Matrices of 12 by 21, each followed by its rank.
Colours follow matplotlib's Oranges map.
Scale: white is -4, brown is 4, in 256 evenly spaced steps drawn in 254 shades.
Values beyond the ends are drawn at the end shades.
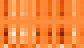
one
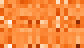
two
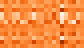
two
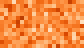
full rank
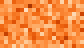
full rank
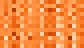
two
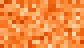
full rank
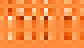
one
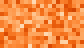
full rank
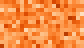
full rank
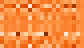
two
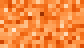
full rank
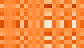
one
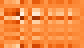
one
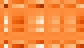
one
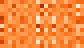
two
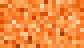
full rank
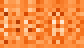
two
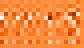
two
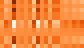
one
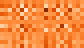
two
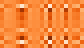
one
